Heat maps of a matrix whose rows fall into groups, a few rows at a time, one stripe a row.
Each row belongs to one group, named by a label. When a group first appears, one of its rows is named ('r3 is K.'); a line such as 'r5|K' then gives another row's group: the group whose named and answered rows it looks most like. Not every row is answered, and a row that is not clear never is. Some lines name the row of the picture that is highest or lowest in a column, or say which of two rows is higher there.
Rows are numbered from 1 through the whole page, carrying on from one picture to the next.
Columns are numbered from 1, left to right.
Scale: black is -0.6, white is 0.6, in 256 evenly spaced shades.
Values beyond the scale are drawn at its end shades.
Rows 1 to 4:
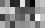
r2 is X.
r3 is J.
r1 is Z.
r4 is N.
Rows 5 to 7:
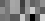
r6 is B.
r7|Z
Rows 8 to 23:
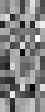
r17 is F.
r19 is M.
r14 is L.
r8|B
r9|B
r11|J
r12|N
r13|J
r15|J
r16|F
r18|B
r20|Z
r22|N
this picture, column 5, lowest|15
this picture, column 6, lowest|21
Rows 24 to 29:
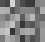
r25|N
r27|X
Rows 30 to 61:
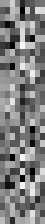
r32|X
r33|M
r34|L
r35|Z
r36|M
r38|L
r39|M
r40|B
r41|L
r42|X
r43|B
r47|B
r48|Z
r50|Z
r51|B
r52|M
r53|X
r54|Z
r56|M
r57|B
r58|L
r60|B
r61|N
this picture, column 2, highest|45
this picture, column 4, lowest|35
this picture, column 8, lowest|58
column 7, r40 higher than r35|Yes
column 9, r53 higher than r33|Yes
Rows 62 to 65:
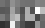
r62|F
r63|J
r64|B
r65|F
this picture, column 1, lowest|65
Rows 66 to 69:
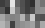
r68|L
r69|N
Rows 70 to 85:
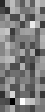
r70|J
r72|Z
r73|B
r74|N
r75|N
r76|X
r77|L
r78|X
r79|Z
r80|J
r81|F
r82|Z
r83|F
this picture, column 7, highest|73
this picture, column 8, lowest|77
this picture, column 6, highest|84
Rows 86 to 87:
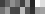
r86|J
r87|Z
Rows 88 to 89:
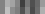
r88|X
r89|X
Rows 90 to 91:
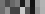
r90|J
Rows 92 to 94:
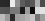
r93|J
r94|N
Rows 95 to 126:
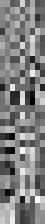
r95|L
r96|B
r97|L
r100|B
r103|Z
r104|L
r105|B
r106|Z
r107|F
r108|Z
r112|M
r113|X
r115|X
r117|B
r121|L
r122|M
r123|J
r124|X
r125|X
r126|X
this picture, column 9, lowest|107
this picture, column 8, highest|123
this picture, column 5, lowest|123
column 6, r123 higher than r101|Yes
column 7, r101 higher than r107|Yes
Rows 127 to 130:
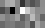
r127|X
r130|J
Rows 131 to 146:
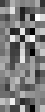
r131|F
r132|X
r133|J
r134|B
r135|Z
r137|Z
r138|Z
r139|L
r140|N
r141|L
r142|B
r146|Z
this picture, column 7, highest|136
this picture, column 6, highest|136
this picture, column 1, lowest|131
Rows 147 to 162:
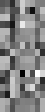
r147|M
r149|N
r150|M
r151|N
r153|L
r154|F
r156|N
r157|J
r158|F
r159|B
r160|F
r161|N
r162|N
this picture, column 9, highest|157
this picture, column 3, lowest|150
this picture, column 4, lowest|148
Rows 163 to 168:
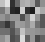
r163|N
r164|Z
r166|M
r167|M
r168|L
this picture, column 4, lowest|164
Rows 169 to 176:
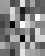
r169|L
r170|X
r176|M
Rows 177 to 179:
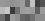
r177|L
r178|N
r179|F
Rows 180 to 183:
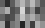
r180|M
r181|L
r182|M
